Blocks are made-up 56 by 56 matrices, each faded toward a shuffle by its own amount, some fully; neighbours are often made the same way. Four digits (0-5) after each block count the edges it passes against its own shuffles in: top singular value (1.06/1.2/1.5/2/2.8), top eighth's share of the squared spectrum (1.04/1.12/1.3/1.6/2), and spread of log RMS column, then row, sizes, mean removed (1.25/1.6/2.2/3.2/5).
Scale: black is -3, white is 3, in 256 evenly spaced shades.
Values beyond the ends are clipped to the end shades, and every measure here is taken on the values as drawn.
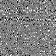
3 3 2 2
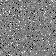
1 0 0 0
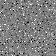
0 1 0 0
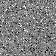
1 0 0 0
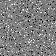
0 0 0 0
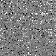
3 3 1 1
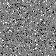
1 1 0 0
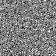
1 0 0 0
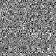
4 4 2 2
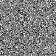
3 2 1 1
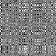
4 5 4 3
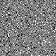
3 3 1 1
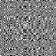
4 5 3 3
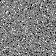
1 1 0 0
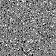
2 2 0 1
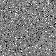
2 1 0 0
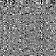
4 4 2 3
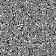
0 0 0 0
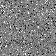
0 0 0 0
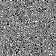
2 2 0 1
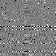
4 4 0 2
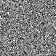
0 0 0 0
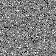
0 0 0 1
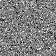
0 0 0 0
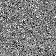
0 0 0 0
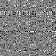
4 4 2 3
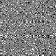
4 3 1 2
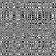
5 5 3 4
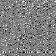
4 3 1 2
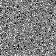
0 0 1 0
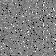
2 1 0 0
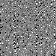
3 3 2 0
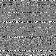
2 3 0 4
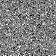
1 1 0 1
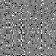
4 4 2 2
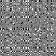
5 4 3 3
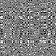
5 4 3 3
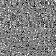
3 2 1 1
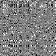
4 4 2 2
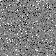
2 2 0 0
